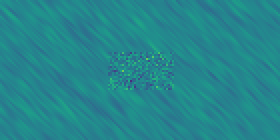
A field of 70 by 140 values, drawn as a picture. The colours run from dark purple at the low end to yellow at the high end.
Seam: none. Roughest part: centre. Odd patch: rougher, in the centre. Histogram: heavy tails on both sides. Slope: none. Grain: diagonal, down to the right.
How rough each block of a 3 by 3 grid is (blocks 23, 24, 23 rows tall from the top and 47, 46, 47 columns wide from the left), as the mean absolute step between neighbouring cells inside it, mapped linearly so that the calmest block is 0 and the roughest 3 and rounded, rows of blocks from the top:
0 0 0 / 0 3 0 / 0 0 0
